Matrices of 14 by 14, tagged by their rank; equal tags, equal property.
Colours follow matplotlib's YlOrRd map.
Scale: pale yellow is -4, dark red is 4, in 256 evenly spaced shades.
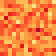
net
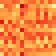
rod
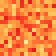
net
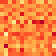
rod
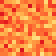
net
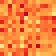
rod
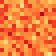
net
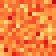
net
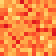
net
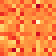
rod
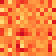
rod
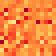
rod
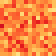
net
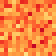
net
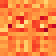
rod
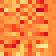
rod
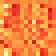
rod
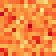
net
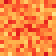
net
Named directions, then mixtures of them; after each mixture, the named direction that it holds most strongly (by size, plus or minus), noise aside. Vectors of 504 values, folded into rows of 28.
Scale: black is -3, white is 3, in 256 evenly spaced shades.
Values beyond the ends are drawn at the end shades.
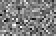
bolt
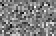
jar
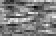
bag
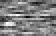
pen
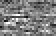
pen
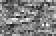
bag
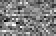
bolt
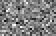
bolt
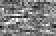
bag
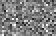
bolt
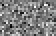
jar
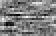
pen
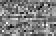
jar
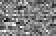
bolt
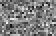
jar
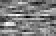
pen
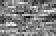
pen
